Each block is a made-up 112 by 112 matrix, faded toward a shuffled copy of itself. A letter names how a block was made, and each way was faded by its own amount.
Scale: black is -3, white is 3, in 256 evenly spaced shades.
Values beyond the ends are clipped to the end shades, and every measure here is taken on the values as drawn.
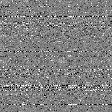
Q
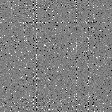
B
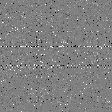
B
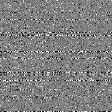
Q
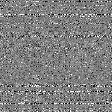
Q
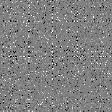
B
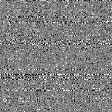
Q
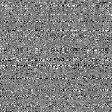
Q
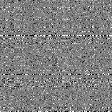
Q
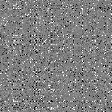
B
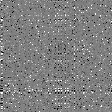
B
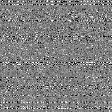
Q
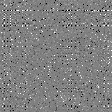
B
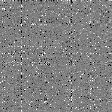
B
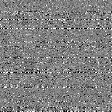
Q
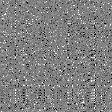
B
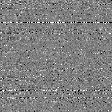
Q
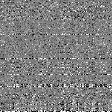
Q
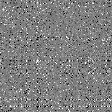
B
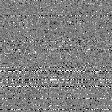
Q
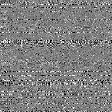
Q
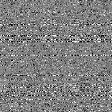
Q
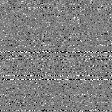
Q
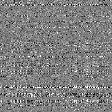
Q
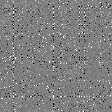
B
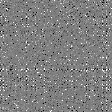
B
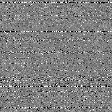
Q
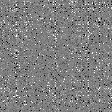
B
